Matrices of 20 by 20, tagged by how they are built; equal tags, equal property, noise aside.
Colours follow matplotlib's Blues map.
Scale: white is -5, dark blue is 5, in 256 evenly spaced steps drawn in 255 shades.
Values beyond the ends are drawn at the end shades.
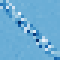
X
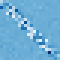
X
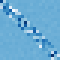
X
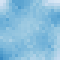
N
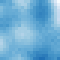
N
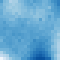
N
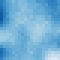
N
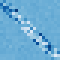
X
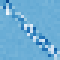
X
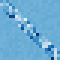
X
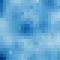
N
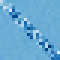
X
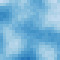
N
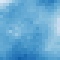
N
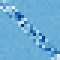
X
